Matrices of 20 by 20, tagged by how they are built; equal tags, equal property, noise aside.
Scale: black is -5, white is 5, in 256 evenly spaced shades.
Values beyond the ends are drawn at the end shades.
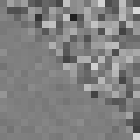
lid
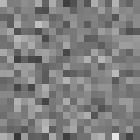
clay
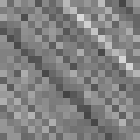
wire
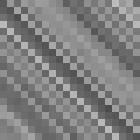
wire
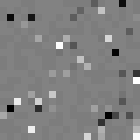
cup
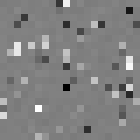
cup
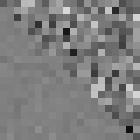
lid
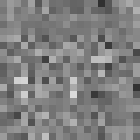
clay
